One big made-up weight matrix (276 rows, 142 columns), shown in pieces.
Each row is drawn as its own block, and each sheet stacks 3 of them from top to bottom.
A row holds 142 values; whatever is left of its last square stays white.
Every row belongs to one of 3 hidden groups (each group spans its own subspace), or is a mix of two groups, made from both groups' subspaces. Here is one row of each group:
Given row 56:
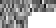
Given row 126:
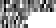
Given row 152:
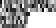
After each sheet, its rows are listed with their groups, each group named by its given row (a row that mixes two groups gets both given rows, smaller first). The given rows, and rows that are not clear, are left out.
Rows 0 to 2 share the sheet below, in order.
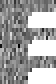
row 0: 152
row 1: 56
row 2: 126
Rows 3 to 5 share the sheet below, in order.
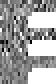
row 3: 56 and 126
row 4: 152
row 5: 56
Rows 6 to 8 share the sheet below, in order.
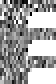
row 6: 126
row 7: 126
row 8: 56
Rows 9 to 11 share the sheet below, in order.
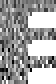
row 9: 152
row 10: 152
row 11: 152
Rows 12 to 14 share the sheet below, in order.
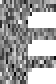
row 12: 56 and 126
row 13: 56
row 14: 56
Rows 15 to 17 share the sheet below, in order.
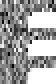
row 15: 152
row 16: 126
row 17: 56 and 152
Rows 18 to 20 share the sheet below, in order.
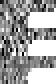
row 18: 56
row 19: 56
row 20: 126
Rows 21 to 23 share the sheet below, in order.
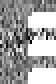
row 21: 56
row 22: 56
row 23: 56
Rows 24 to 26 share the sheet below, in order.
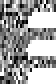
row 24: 126
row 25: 126
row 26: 126
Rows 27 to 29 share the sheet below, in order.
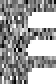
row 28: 126
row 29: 56
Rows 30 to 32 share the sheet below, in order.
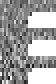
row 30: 126
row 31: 56
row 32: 56 and 152
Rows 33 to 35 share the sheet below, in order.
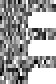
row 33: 56
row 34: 56
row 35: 126
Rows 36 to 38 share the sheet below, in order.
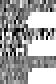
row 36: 126
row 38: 152
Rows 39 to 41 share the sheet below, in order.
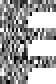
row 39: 126
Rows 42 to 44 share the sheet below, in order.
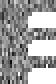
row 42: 126 and 152
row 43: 56 and 126
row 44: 56
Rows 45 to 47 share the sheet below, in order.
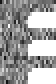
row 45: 56 and 126
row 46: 56
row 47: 126 and 152
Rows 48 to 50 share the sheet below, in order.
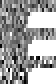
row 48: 152
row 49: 56
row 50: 152
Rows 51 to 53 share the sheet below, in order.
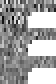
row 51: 152
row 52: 126
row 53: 126
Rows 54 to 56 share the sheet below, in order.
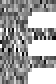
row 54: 56 and 126
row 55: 56 and 152
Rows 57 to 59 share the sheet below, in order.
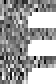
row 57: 126
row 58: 152
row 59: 152
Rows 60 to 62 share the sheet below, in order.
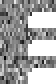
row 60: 152
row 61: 56
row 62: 126
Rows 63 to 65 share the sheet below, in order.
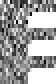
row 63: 126
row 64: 56
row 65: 56
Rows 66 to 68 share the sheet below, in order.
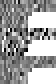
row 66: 56 and 152
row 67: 126 and 152
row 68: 126 and 152
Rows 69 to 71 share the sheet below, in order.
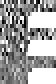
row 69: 152
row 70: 152
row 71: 56 and 152
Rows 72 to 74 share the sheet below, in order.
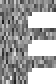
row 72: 152
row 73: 56
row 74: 56
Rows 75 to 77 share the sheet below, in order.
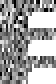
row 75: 152
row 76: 152
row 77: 56 and 152
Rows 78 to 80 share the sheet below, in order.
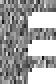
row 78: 152
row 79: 126
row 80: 56
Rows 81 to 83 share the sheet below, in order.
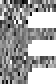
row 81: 126
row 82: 126 and 152
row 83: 56
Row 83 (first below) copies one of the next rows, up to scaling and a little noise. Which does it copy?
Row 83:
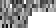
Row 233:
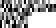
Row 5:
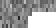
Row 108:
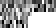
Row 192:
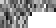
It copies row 5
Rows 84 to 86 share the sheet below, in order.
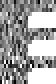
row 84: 152
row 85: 56
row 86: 56
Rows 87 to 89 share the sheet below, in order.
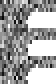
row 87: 126
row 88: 126
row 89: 126
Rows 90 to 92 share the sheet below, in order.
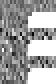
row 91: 56 and 152
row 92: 152
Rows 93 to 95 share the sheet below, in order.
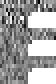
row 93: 152
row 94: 56
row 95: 152
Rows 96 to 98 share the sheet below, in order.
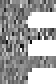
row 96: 126
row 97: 152
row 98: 126
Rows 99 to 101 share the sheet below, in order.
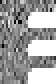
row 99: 126 and 152
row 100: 126
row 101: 56
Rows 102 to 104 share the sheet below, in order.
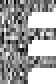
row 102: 152
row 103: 126 and 152
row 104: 126 and 152
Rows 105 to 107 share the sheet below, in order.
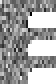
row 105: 126 and 152
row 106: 126
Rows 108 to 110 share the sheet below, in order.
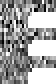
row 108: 56
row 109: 126 and 152
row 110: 56
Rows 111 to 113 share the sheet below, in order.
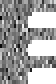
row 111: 56
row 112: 56 and 126
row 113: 152
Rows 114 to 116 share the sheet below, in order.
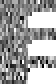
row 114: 152
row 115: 152
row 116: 152
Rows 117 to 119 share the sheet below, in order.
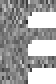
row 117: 56 and 126
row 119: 152
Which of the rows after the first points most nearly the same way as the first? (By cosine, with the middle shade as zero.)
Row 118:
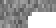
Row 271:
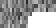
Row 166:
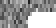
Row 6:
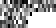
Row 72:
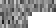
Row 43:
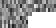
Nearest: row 166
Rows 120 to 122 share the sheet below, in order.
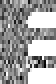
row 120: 126
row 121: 152
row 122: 56
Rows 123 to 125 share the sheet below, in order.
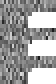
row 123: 152
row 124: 56 and 152
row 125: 152
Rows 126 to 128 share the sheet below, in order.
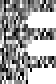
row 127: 126
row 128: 152
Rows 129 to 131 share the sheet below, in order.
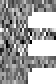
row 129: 56
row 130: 56
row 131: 152
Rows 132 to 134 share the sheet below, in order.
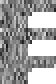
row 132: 56
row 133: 56
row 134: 56 and 152
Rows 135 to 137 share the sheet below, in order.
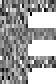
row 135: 152
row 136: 56
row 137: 152
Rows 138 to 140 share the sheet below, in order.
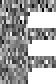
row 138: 152
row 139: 56 and 152
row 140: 56 and 152
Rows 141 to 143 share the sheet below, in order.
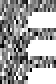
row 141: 56 and 126
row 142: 126
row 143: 126
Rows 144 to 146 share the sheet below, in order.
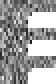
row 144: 126
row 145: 56 and 126
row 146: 56
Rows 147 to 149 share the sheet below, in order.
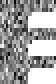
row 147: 152
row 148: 126
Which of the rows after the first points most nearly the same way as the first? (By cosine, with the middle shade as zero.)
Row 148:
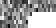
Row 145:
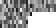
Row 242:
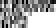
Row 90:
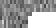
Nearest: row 145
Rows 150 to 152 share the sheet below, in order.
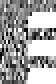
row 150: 126
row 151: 56
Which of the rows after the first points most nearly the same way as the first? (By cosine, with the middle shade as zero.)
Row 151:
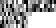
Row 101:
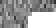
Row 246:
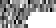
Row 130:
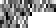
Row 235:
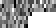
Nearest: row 101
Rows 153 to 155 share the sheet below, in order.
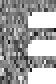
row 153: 152
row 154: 56 and 126
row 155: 56 and 126
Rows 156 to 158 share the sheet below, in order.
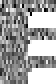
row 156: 152
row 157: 152
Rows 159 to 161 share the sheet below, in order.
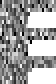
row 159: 152
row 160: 152
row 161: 56
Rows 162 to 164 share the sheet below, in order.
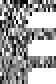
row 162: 126
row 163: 56
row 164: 56
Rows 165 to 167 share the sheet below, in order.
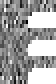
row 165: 126
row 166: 126
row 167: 56
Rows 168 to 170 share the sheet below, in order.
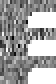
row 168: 126
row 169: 56 and 152
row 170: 126
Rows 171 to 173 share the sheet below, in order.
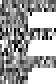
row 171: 152
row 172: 152
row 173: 126
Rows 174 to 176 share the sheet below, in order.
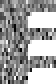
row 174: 56 and 152
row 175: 152
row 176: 126
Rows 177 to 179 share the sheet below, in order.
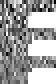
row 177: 56
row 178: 56
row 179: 56
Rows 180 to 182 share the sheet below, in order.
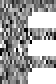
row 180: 56
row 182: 56
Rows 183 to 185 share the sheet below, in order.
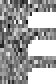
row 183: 126
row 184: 126
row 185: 56 and 126
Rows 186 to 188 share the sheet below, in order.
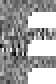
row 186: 126
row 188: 126
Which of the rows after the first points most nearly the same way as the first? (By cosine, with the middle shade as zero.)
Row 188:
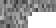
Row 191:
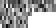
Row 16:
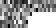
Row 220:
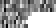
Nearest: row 16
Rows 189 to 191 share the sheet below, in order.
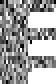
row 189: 56
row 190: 152
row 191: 56
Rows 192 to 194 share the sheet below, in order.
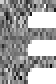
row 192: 56
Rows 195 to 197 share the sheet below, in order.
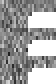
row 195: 56
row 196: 126
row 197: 56
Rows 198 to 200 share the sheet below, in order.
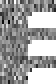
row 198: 152
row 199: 152
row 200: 126
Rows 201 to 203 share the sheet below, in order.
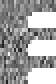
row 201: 152
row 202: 126
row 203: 126
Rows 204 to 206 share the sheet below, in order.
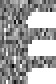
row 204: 126
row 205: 126
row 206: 56 and 152
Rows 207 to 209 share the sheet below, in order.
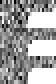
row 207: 152
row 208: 126
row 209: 152
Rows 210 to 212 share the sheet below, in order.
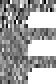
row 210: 126
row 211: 152
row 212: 126
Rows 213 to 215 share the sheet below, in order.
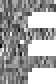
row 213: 56 and 152
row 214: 56
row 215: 126
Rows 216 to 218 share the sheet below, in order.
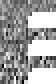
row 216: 126
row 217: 56 and 126
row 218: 56 and 126
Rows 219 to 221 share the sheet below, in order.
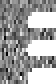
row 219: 126
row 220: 126
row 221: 152
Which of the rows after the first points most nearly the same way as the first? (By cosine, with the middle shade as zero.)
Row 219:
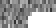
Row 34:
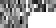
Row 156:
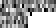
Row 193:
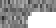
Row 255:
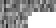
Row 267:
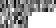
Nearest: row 193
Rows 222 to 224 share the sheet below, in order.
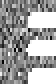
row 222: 152
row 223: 126
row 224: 56 and 152
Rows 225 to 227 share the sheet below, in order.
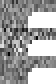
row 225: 56
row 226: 126
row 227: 126
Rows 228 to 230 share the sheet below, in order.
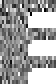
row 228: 152
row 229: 56
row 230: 56
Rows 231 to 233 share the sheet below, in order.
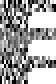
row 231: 56
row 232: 126 and 152
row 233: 56
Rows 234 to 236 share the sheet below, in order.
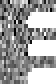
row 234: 126
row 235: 56 and 152
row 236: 126 and 152
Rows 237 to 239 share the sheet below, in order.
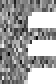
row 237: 152
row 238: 126
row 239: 152
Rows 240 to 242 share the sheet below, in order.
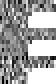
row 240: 56
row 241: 152
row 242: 56 and 126
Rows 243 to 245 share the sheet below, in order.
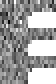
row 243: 152
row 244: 56 and 126
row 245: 152
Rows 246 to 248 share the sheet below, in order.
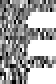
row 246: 126
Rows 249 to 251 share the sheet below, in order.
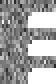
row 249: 152
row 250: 56 and 126
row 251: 56
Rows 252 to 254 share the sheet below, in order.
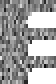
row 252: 126
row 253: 152
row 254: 152
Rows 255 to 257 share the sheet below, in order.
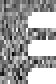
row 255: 126
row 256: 56
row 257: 126
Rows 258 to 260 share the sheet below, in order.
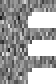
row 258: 56 and 126
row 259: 56 and 152
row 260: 152
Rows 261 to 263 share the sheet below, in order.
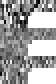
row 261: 126 and 152
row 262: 126
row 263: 56
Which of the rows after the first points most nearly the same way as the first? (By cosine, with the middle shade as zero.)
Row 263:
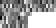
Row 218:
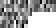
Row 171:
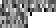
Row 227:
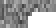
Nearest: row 227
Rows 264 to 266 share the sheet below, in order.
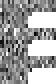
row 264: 126 and 152
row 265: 126 and 152
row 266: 152
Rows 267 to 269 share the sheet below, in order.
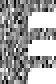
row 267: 152
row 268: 126
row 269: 152
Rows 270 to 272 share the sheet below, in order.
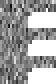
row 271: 56
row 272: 126 and 152
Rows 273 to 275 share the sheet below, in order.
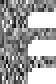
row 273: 56
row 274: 126
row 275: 56 and 152
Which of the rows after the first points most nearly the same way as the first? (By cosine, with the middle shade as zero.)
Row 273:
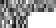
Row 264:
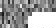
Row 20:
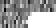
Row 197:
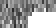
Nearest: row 197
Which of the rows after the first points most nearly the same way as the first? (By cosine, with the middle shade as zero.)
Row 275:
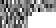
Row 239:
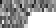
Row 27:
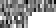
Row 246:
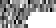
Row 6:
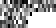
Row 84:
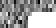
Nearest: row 239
